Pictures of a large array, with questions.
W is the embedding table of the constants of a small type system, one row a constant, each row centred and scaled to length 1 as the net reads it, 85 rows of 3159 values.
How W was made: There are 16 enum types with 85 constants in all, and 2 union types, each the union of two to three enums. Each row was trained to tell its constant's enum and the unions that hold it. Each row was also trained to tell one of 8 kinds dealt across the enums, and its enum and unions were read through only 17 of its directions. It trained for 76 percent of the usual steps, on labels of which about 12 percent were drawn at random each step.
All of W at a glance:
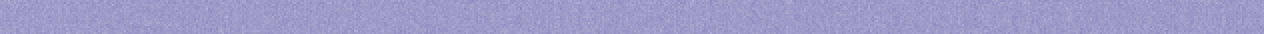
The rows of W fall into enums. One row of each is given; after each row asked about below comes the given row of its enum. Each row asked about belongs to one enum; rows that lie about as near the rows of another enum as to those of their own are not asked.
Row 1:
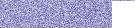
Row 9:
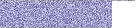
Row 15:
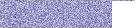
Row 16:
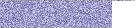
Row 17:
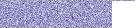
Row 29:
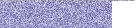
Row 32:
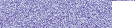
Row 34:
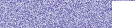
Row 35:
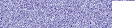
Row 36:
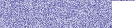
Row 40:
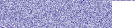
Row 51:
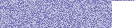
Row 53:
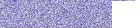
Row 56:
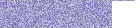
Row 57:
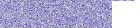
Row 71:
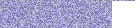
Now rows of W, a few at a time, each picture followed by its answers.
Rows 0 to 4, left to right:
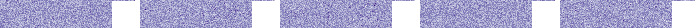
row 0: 56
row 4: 51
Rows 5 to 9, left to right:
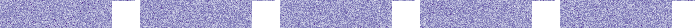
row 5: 15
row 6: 71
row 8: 71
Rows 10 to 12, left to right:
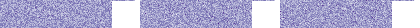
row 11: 17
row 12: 56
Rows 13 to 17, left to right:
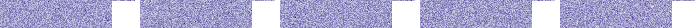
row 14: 17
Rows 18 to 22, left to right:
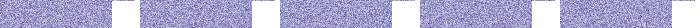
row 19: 34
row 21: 51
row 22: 16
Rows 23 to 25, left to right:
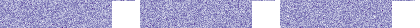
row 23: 29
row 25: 1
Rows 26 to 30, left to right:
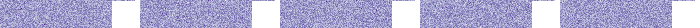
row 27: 71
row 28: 15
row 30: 32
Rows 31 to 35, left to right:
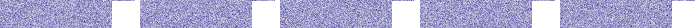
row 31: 15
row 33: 36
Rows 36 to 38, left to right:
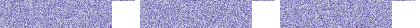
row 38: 53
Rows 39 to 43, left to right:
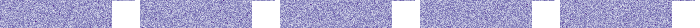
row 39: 17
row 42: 36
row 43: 1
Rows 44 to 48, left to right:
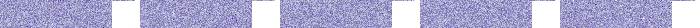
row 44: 40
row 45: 17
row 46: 29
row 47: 56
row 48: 40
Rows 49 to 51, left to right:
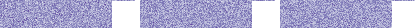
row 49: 40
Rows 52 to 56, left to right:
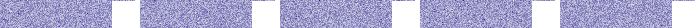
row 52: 16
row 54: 40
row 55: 40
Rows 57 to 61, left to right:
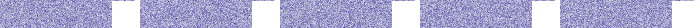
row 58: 9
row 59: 51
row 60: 34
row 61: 57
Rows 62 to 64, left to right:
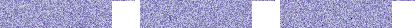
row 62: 53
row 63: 34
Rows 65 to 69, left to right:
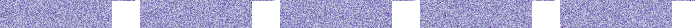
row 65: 36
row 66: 15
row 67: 15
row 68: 34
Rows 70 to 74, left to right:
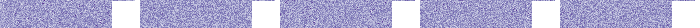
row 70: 32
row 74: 1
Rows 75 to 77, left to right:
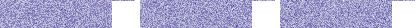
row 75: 36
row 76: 32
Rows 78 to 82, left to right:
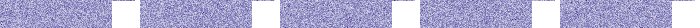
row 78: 36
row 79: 34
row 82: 56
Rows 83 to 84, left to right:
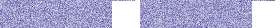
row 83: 32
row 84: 35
